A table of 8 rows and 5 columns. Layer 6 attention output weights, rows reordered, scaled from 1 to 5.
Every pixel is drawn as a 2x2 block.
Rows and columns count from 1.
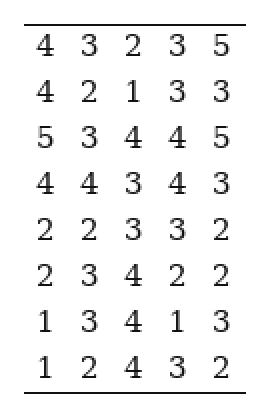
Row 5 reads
2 2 3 3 2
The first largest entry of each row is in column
5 1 1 1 3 3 3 3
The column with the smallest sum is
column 2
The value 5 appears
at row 1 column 5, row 3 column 1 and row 3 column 5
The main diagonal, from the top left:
4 2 4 4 2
